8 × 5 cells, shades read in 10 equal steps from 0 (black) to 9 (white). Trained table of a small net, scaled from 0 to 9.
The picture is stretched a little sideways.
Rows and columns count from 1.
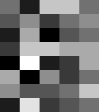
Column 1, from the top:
4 3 1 2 0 6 5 1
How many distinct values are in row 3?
5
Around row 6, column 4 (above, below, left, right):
2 4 5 4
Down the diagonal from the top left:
4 5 0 6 6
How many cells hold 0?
3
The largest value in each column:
6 9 7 7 7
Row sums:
23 19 14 28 18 17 22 18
